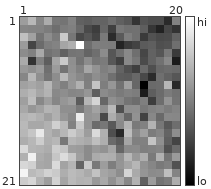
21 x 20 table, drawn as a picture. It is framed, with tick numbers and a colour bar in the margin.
The ninth with the highest average is the bottom left. Neither half mirrors the other. No regular stripes run through it. No row or column stands out. The field climbs toward the bottom left. The middle left is the calmest part.
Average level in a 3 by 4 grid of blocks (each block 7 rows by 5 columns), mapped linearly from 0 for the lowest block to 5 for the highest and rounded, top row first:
2210
4321
5432
